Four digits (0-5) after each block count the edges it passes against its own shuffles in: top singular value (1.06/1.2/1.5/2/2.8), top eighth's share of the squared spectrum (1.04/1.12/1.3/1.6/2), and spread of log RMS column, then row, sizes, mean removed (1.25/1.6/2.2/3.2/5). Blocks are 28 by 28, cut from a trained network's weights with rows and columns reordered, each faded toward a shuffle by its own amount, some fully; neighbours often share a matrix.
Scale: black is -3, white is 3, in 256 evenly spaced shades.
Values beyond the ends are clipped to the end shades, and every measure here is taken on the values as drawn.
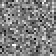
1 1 0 0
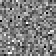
0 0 0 0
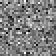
2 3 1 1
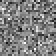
0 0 0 0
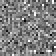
1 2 0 0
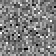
0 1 0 0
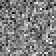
0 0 1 0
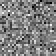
0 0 0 0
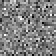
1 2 0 0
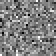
0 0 0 0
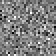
1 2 0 1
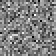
0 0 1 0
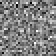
2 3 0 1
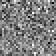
0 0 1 0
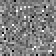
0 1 0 1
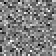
1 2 0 0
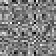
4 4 1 2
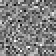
0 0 0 0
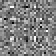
3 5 2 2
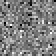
2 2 1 0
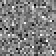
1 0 0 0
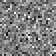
0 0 0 0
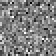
1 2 0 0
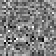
3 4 1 2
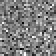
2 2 0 0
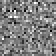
2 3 0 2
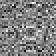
3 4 0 3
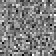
0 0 0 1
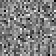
3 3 0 1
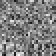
3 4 0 2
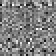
3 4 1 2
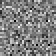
2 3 0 1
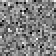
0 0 0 0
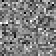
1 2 0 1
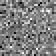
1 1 0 0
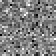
2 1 0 0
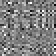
3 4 1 3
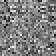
2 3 0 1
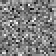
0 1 0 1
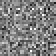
3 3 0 2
